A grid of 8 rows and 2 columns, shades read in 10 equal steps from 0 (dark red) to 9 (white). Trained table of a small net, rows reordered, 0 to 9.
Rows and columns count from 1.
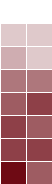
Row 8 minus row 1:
-9 -6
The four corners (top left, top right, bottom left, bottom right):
9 9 0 3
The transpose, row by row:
9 7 6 4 3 2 2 0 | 9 7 7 4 2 3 2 3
